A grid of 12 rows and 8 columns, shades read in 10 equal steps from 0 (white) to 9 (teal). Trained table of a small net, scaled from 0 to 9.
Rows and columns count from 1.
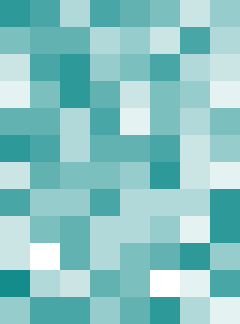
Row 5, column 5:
1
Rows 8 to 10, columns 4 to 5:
7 3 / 3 3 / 3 5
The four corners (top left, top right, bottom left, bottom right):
8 4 4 1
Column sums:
56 63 61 61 50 60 39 48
